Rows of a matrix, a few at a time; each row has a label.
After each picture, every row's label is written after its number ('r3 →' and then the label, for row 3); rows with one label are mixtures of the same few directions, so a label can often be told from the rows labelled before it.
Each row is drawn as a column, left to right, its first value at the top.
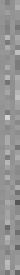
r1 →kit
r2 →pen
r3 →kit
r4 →kit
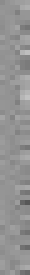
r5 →pen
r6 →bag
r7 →pen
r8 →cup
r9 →kit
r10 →kit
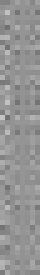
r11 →pen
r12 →cup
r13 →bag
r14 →cup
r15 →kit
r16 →cup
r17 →pen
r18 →cup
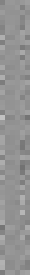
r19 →pen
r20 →pen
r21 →pen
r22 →kit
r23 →bag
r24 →pen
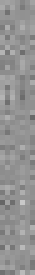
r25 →kit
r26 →cup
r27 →kit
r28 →pen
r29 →kit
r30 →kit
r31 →pen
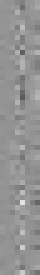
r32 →pen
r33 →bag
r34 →bag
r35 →cup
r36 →kit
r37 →bag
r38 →kit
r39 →kit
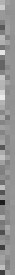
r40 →kit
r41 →pen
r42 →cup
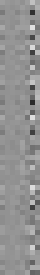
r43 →cup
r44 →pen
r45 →bag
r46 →cup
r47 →bag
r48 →pen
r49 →cup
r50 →kit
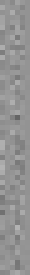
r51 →bag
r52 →kit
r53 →cup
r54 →pen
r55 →bag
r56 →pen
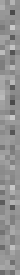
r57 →kit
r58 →pen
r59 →cup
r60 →kit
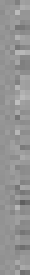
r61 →cup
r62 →cup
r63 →bag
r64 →cup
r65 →kit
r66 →kit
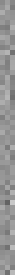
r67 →cup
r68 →kit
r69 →kit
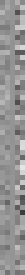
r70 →cup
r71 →kit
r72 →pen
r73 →cup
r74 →bag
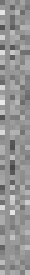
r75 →cup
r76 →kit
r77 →bag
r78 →cup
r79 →cup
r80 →kit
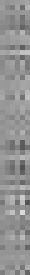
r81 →kit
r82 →bag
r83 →bag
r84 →kit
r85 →bag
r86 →kit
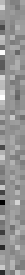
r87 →kit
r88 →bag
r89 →pen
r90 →kit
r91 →pen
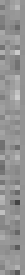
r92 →bag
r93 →pen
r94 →kit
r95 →kit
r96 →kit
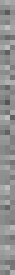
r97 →cup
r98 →cup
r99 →pen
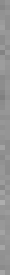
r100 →kit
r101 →bag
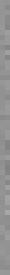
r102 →pen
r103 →bag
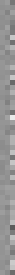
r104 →bag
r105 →cup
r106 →pen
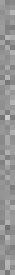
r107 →pen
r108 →pen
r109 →cup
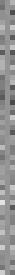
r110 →kit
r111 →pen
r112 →cup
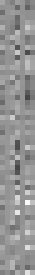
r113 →cup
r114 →pen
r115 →pen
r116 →bag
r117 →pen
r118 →kit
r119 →kit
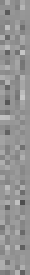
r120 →pen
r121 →cup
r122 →pen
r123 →kit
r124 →kit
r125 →kit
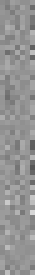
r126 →pen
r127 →kit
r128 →cup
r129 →bag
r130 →bag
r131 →pen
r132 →bag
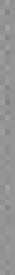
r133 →cup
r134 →cup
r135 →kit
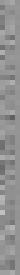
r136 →bag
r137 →pen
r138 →pen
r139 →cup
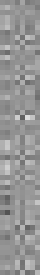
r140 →bag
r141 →bag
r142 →bag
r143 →pen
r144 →pen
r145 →pen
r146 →pen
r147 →kit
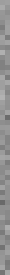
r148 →kit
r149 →pen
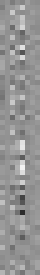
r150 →kit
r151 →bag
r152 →cup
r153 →bag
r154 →bag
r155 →pen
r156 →cup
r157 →pen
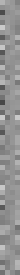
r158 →cup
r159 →pen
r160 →kit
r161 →pen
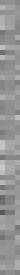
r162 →bag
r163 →bag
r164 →bag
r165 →pen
